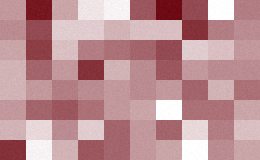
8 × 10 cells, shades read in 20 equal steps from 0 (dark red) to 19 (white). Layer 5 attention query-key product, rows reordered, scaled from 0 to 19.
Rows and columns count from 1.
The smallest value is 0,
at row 1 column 7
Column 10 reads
9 10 11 10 8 12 14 12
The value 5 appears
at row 1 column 8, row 2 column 2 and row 3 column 7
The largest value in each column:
13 18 15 17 18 14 19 19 19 14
